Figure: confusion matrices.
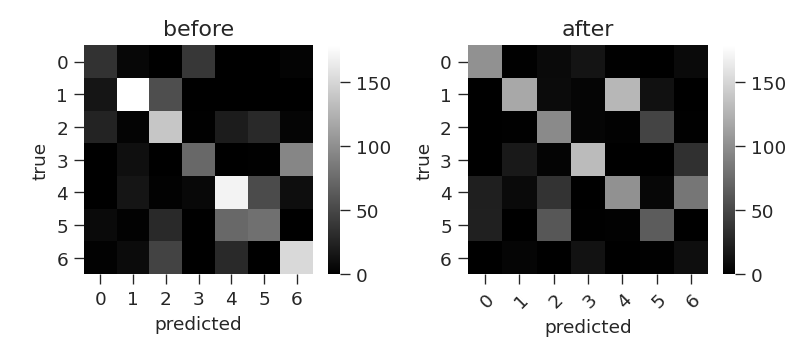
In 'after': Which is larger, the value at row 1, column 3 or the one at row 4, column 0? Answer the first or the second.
the second
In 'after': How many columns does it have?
7
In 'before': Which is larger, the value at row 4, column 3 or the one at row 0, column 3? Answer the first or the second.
the second
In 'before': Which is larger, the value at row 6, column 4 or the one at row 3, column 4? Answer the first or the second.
the first
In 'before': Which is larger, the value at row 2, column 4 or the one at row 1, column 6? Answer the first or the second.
the first
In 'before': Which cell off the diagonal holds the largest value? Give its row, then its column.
3, 6
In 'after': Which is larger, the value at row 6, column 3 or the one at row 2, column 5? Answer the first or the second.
the second
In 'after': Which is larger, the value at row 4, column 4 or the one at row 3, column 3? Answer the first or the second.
the second
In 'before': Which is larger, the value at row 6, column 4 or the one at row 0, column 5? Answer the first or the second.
the first
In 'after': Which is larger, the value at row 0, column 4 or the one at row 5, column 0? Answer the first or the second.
the second
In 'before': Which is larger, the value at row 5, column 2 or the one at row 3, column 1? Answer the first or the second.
the first
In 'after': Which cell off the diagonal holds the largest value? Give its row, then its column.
1, 4
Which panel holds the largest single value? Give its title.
before
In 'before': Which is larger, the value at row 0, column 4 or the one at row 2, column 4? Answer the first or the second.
the second
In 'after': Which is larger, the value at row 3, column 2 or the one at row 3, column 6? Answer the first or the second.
the second
